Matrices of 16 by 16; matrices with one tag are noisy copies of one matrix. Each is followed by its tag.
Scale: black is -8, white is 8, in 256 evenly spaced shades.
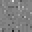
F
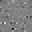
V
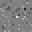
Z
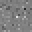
Z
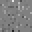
F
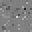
Z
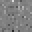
F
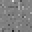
F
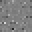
V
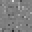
F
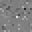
Z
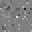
Z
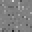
F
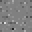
V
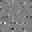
V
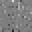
F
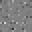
V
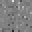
F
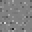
V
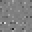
V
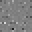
V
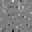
F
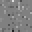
F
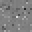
Z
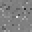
Z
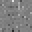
F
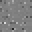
V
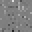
F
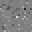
Z
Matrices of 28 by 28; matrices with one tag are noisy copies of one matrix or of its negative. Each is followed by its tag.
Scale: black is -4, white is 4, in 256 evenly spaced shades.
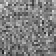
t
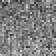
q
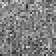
q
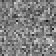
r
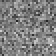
r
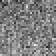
q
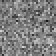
r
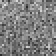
q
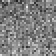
q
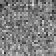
t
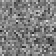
r
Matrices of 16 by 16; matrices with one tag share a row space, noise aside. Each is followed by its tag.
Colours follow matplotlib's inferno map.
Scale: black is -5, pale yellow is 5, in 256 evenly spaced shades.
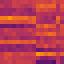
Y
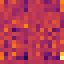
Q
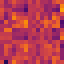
Q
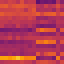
Y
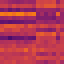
Y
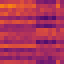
Y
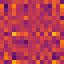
Q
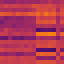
Y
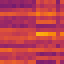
Y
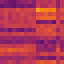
Y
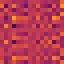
Q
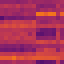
Y
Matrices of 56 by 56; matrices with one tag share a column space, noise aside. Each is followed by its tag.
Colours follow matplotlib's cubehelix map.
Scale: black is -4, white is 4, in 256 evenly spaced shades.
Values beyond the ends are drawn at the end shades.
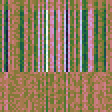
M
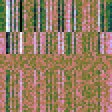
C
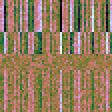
C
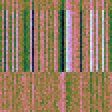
M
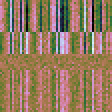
C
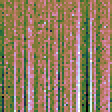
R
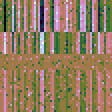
C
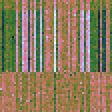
M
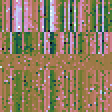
C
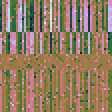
C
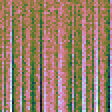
R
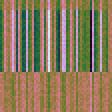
M
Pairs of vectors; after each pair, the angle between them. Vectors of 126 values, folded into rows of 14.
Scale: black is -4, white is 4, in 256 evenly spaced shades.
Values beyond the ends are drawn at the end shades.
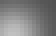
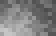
nearly parallel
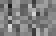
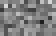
orthogonal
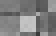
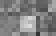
nearly parallel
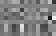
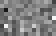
partly aligned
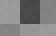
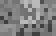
partly opposed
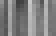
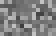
orthogonal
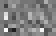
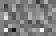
nearly parallel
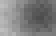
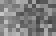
partly aligned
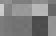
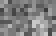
partly opposed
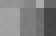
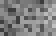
partly opposed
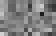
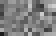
nearly opposite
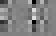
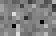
orthogonal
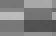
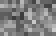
partly opposed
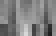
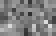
partly opposed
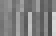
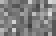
partly opposed
